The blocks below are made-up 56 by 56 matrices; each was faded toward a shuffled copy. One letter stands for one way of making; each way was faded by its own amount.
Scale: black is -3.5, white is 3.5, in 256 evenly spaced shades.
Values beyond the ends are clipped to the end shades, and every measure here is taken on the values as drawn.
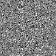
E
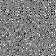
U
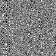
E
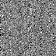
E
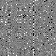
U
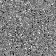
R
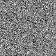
E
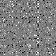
U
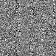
E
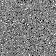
R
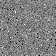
R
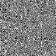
E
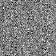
E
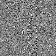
E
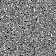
R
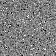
R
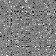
U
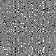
U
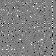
U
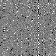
U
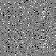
U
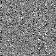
E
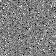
R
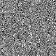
E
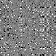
U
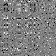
U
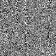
E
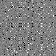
U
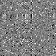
U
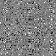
U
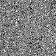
E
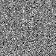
E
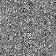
E
